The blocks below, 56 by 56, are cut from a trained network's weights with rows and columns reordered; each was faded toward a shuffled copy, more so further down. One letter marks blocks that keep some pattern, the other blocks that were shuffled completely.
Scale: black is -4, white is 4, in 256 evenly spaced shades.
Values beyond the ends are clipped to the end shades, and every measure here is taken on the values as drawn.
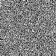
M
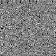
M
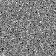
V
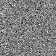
V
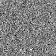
M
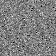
V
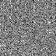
M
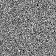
V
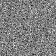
V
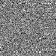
M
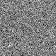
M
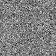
M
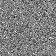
V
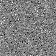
V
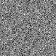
M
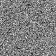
V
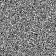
V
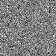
V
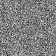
V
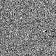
M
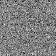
M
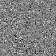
M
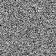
M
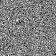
M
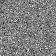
V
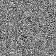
M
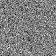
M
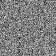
M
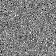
V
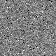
V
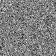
V
